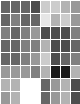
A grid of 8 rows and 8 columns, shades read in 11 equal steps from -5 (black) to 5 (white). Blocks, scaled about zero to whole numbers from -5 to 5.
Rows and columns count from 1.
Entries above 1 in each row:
3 3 0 1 1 2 5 4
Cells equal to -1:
15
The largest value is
5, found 4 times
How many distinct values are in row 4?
4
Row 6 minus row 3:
1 2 1 -1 4 -2 -2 2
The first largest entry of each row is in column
5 5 4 5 5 5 3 3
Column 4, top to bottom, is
-2 -1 1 0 1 0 5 5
